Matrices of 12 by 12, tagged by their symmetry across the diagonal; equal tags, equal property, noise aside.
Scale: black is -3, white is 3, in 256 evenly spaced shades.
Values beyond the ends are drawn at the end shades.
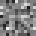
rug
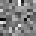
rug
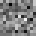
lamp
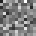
lamp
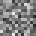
lamp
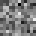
lamp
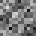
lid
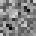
lid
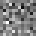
rug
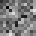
lid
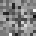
lid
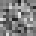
rug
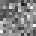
lamp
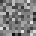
lid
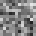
lamp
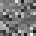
lamp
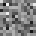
lamp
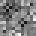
lid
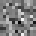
rug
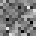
lid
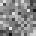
lid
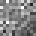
lid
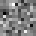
rug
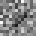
lid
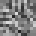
rug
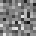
rug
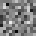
lamp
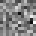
lamp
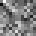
rug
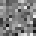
rug
